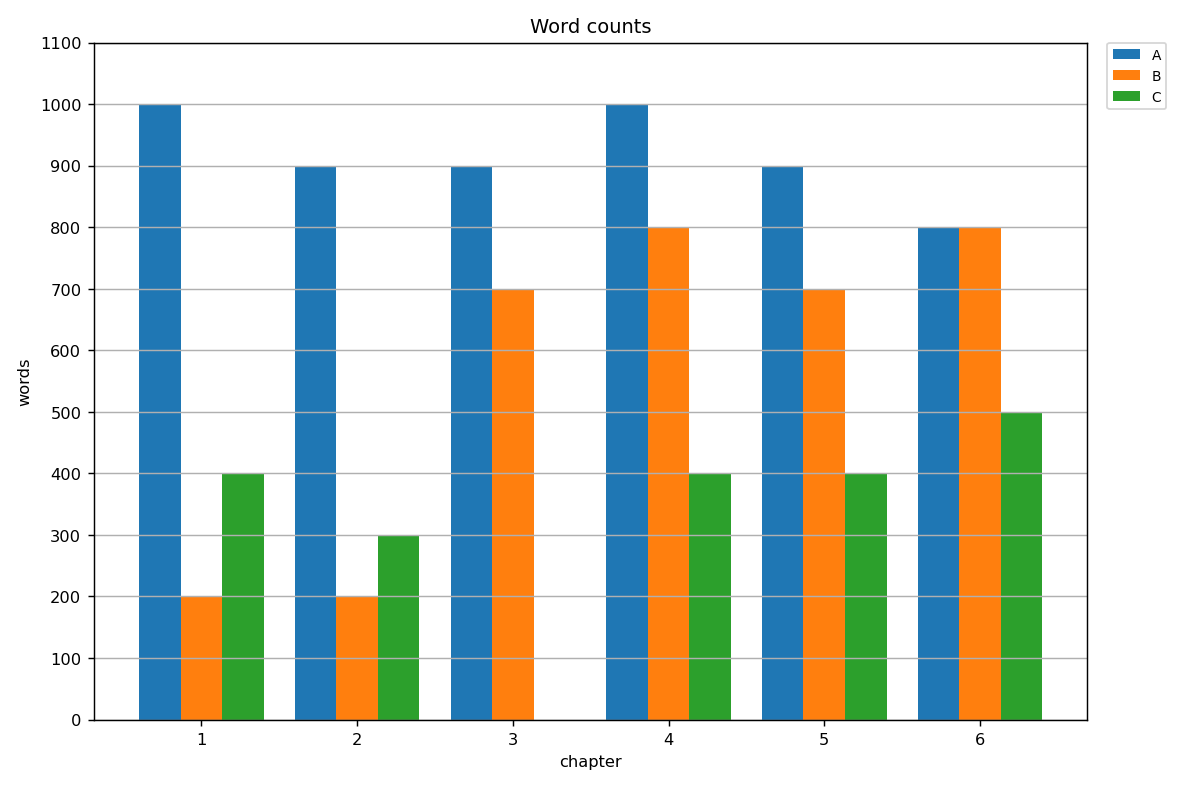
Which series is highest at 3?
A
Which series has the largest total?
A
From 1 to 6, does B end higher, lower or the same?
higher
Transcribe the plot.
Title: Word counts
x-axis: chapter, ticks 1 2 3 4 5 6
y-axis: words, ticks 0 100 200 300 400 500 600 700 800 900 1000 1100
Legend: A, B, C
Values:
A: 1000 900 900 1000 900 800
B: 200 200 700 800 700 800
C: 400 300 0 400 400 500
